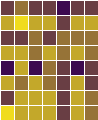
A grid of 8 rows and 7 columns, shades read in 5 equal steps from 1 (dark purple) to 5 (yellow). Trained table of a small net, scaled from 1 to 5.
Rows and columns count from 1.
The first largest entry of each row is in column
2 2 3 1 2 1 2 1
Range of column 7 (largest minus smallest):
2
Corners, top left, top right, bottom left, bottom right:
2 2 5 3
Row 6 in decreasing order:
4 4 4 3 3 2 2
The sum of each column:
24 29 25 26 17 26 22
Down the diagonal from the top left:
2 5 3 4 2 4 3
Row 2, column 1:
4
